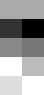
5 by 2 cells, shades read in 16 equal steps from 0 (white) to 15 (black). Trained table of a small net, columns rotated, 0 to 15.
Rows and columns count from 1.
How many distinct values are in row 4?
2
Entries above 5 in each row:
0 2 2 0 0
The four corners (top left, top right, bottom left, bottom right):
5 5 2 0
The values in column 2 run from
0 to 15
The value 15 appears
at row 2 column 2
